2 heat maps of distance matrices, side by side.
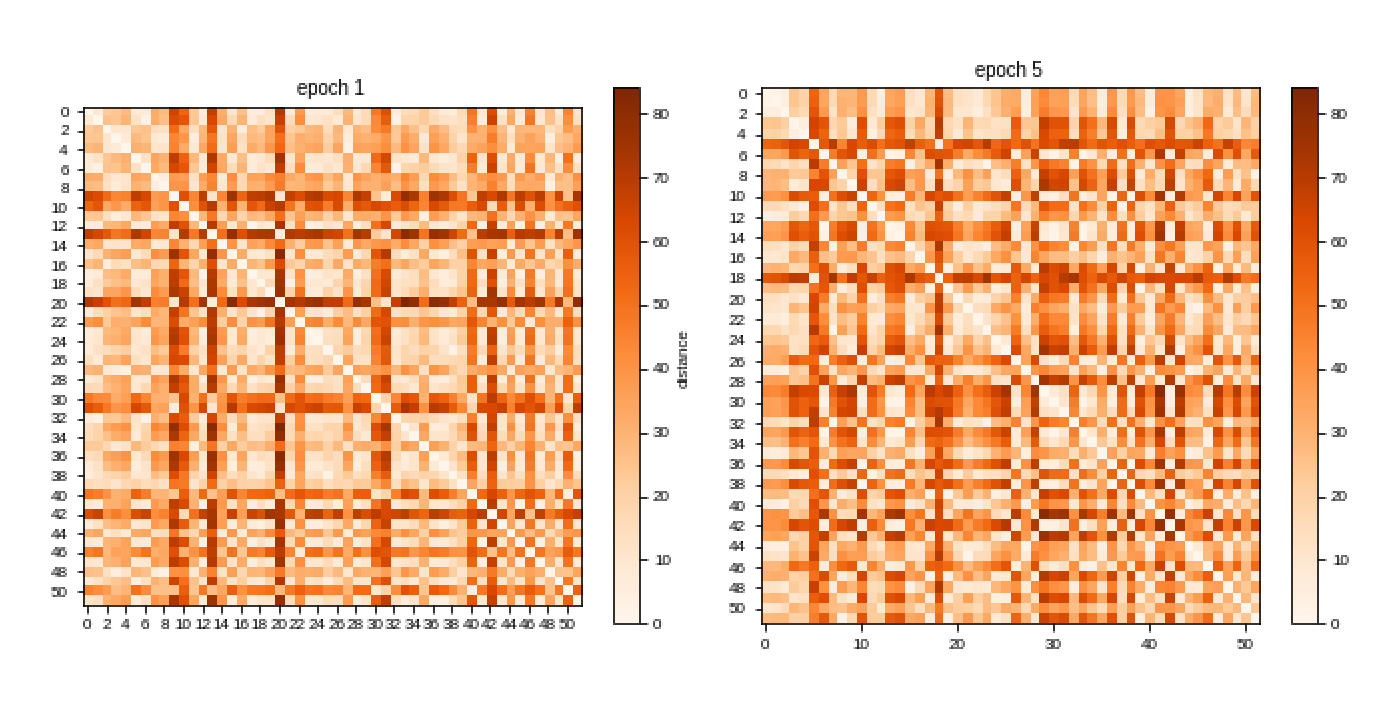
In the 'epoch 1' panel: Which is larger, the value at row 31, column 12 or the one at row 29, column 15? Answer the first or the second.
the first
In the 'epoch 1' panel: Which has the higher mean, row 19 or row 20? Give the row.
20
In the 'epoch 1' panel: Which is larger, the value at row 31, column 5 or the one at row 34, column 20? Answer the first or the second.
the second
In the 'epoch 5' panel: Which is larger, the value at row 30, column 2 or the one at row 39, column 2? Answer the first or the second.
the first
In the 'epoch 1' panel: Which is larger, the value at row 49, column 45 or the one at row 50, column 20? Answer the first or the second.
the second
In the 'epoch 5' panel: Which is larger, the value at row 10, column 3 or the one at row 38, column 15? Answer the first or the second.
the first
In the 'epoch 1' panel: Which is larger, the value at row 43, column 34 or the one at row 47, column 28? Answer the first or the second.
the first
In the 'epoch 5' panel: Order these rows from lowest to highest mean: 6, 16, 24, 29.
16, 24, 6, 29
